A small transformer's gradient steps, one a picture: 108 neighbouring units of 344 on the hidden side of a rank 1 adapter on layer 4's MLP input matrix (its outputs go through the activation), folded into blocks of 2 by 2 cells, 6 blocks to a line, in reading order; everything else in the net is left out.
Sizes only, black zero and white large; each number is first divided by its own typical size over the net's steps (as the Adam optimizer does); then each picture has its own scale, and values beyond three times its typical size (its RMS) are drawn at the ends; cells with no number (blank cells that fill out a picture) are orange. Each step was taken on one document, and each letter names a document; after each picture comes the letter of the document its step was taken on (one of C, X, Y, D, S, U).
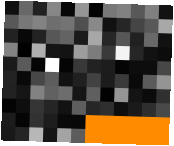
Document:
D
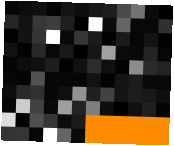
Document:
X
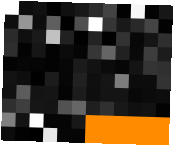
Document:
X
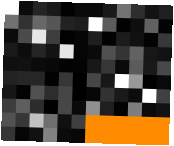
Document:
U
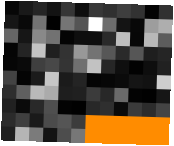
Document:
D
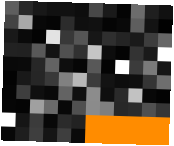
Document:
D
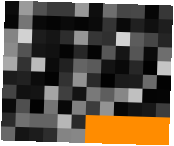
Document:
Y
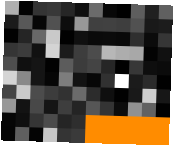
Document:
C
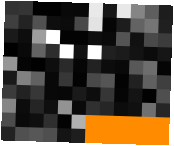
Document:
U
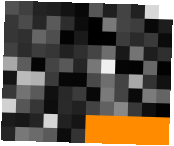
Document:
C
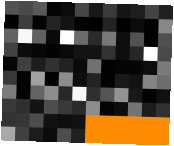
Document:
Y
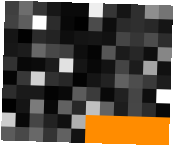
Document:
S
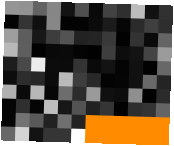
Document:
Y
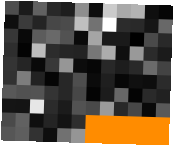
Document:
D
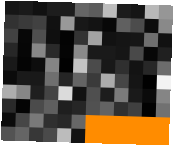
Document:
D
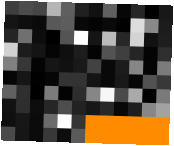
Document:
Y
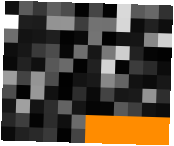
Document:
C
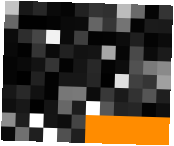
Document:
X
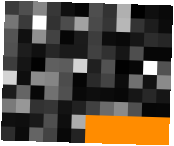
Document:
C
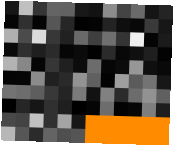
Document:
Y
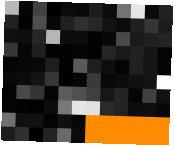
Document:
X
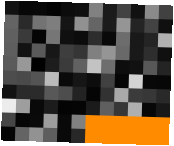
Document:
C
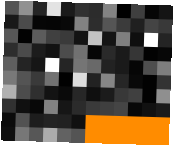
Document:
D
